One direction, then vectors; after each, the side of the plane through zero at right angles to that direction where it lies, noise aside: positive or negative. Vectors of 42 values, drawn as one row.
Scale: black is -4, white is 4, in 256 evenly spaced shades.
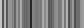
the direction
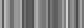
positive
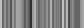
positive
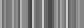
positive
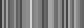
negative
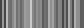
negative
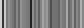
positive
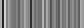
positive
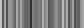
positive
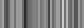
positive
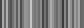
negative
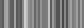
negative
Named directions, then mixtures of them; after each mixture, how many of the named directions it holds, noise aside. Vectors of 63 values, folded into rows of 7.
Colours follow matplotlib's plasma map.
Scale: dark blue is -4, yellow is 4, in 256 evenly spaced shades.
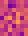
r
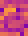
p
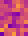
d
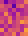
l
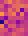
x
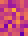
two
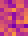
three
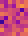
two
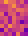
one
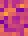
three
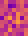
one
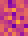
three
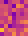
two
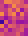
two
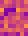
one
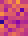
one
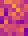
three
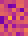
three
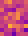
two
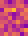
three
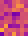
one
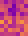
three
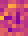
two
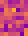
two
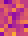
three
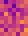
one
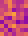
three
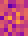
one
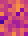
two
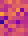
one
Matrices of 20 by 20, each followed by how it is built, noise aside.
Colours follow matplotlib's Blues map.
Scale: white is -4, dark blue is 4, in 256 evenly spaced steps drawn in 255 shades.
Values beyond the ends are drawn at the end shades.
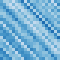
Toeplitz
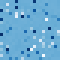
sparse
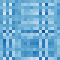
low rank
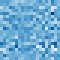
low rank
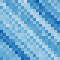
Toeplitz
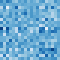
low rank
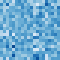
low rank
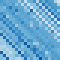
Toeplitz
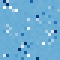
sparse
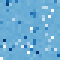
sparse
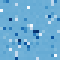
sparse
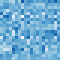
low rank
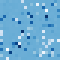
sparse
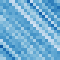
Toeplitz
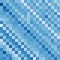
Toeplitz
